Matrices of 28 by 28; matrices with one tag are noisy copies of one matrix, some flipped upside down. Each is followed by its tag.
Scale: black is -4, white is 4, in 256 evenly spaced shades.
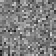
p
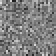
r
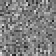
r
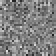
r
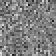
r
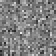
p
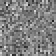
r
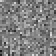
p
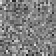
r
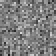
p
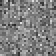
p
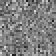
r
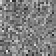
r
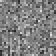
p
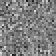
r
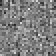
p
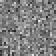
p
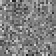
r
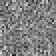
r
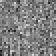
p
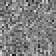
r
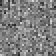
p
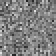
r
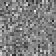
r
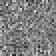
r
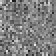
r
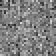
p
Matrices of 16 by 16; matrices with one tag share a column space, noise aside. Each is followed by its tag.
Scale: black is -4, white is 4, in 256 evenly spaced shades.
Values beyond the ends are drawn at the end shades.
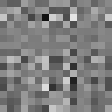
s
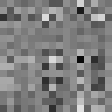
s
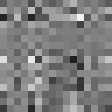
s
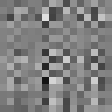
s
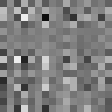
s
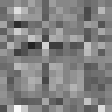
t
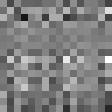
s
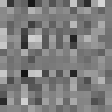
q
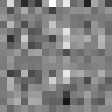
q
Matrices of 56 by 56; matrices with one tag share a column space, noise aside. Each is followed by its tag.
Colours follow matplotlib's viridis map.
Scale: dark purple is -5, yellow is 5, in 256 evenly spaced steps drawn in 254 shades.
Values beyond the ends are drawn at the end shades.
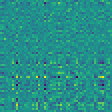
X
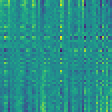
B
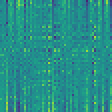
B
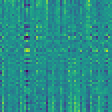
B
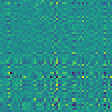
X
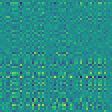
X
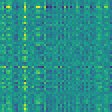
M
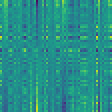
B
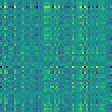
M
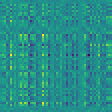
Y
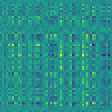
Y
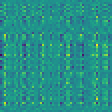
Y
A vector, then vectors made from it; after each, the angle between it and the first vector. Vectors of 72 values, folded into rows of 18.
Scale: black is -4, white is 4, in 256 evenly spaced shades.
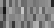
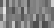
nearly opposite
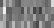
nearly opposite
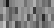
partly opposed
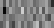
nearly parallel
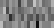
partly opposed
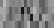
partly opposed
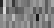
partly opposed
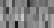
orthogonal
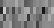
orthogonal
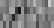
orthogonal
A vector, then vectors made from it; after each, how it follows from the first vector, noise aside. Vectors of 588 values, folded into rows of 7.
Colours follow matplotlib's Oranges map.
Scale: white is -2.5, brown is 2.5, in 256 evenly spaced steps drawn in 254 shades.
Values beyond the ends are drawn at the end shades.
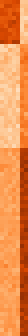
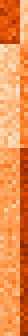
copied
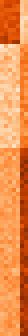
copied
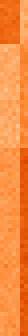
shrunk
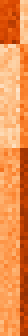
copied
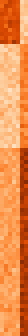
copied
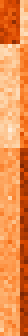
copied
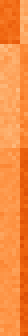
shrunk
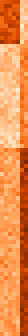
copied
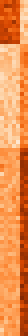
copied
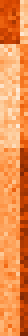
copied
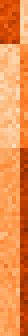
copied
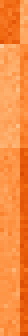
shrunk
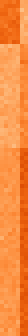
shrunk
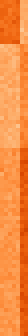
shrunk
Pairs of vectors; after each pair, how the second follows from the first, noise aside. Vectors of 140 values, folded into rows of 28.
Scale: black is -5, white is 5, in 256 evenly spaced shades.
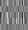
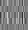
copied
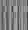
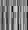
scaled up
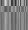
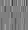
partly zeroed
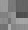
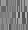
sign-scrambled
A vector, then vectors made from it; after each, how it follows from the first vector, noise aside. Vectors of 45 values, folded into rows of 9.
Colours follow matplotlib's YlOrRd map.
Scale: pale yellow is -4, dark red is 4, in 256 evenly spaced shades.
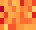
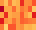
copied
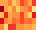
copied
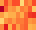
sign-scrambled
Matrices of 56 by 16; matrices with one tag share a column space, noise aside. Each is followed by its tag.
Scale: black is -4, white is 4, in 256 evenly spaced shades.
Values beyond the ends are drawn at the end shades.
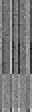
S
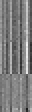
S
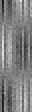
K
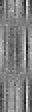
K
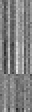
S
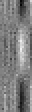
K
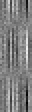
K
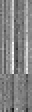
S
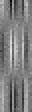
K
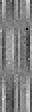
K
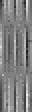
K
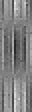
K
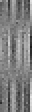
K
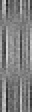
K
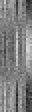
K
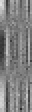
K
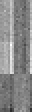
S
